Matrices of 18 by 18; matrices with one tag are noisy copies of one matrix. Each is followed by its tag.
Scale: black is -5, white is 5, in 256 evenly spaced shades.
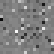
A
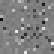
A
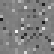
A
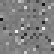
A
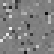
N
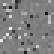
N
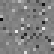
A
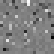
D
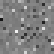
A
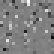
D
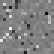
N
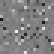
A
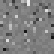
D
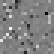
N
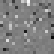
D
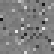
A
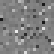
A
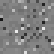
A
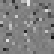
D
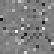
A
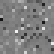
A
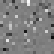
D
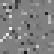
N
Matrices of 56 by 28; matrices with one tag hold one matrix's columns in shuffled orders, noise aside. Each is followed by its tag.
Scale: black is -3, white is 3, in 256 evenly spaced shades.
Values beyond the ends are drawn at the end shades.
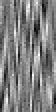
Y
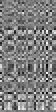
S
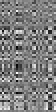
S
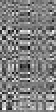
S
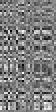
S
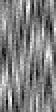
Y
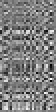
S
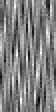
Y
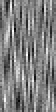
Y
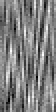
Y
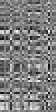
S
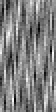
Y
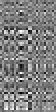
S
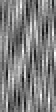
Y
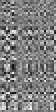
S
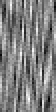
Y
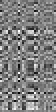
S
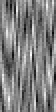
Y
